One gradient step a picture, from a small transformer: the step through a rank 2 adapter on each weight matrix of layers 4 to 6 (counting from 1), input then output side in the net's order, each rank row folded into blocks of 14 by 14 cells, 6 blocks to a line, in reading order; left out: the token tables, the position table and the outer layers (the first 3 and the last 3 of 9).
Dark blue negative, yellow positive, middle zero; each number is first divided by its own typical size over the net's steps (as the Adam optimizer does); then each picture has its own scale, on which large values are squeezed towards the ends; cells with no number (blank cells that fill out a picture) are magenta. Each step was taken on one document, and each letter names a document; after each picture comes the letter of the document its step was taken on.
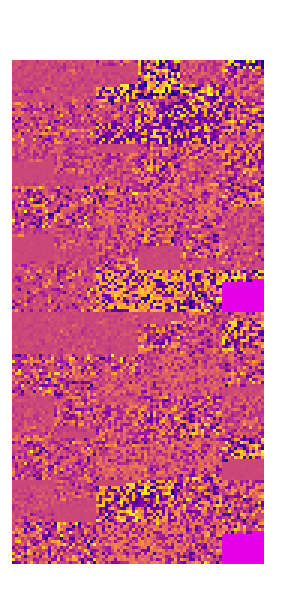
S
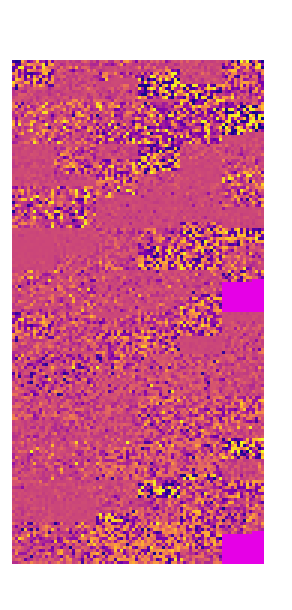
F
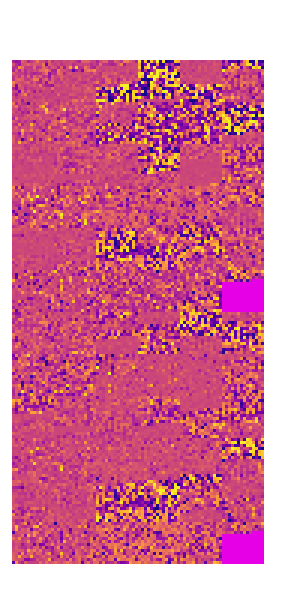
F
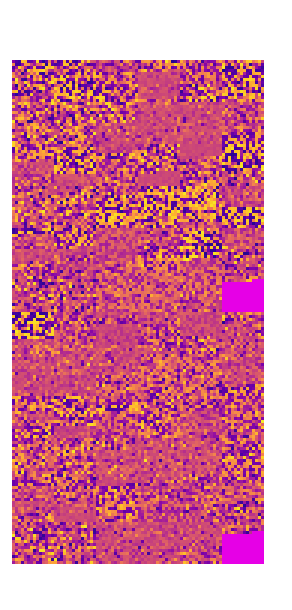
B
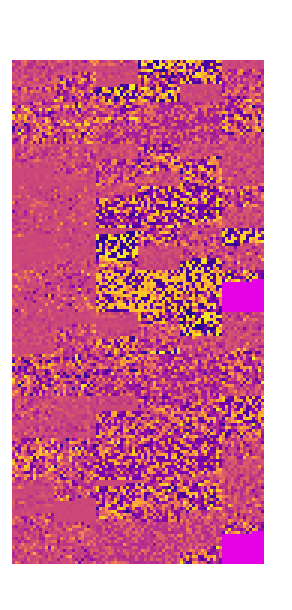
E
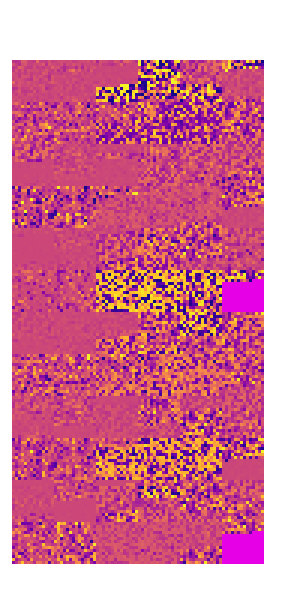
S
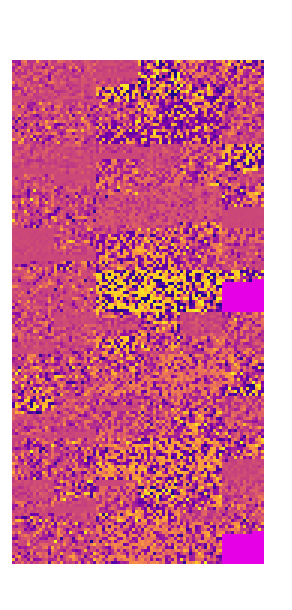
S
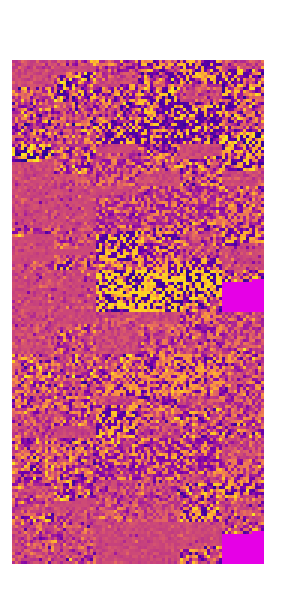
E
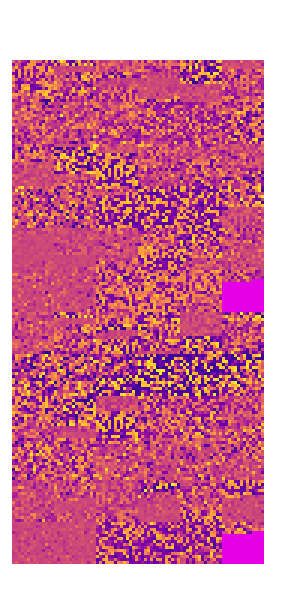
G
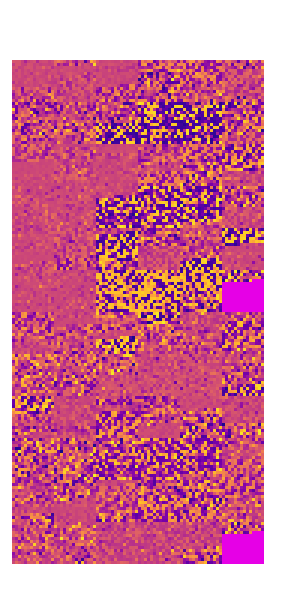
E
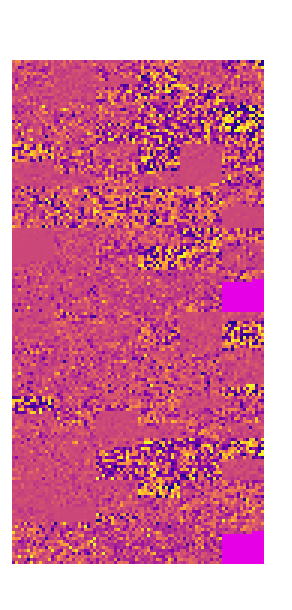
F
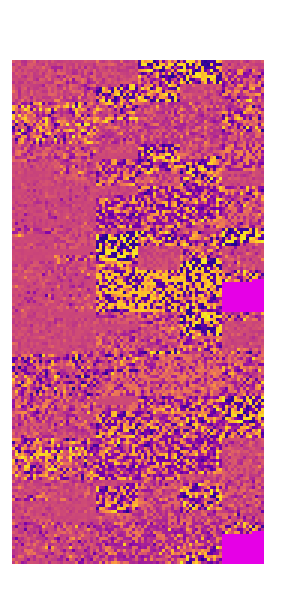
E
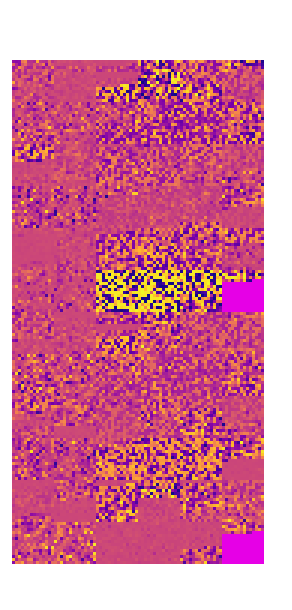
S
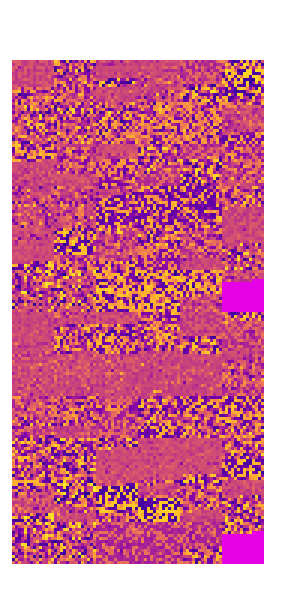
B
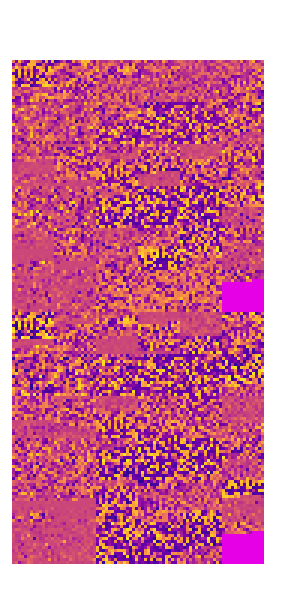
G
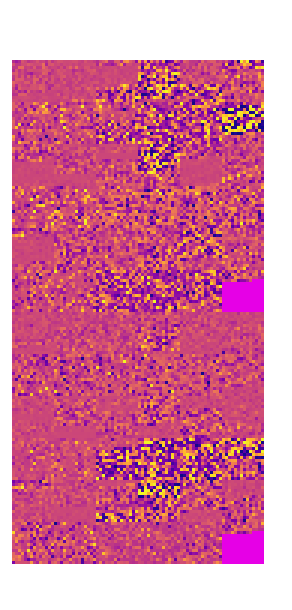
F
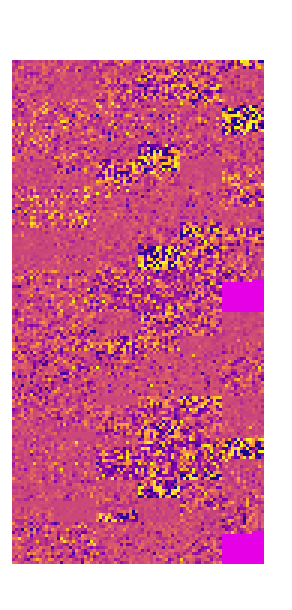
F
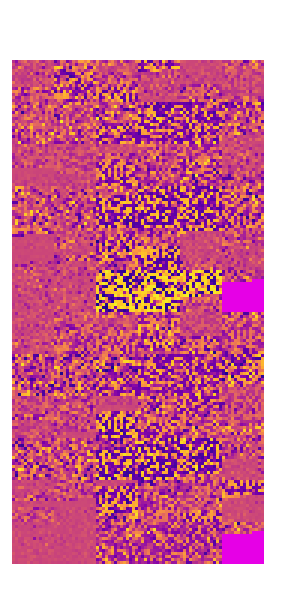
G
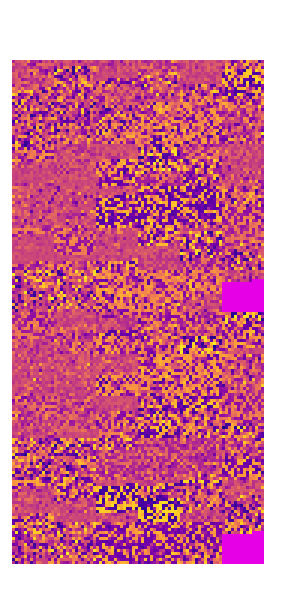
B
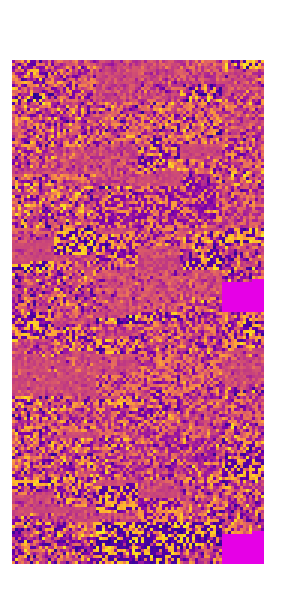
B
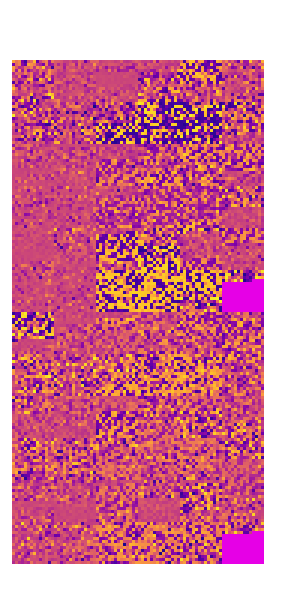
E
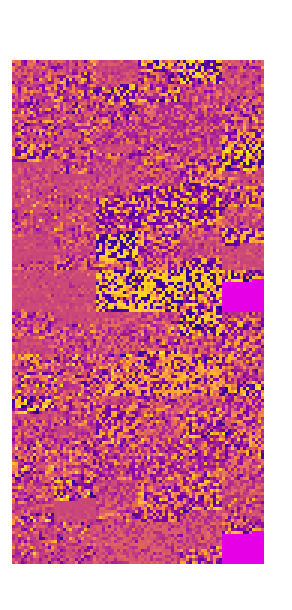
E
